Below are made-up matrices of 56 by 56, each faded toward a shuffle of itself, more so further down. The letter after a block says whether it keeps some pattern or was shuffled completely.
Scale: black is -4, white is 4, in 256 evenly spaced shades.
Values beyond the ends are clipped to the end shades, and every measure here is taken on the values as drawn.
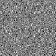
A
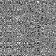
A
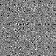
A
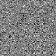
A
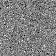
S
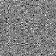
A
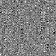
A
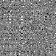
A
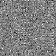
A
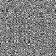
A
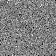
S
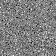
S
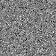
S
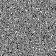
S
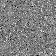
S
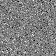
S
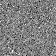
S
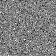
S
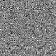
A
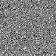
A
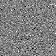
A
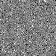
S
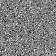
S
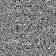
A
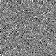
A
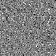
A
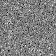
S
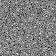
S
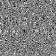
A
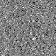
A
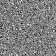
S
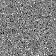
S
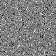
A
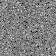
S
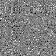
A
